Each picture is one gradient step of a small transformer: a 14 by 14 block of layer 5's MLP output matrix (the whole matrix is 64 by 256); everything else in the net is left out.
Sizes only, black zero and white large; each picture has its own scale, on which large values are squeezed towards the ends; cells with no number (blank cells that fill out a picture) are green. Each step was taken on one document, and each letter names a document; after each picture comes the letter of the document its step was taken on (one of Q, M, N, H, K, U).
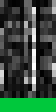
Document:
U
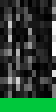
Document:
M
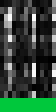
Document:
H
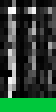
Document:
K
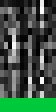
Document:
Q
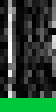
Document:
Q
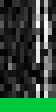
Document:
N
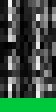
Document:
N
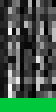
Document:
M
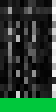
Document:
M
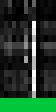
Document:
U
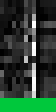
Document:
U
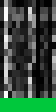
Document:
H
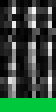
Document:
K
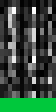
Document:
K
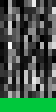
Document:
M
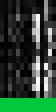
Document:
N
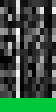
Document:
M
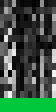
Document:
Q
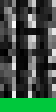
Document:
K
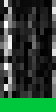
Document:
H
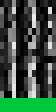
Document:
K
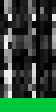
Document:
H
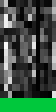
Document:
H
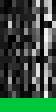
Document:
N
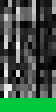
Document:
H
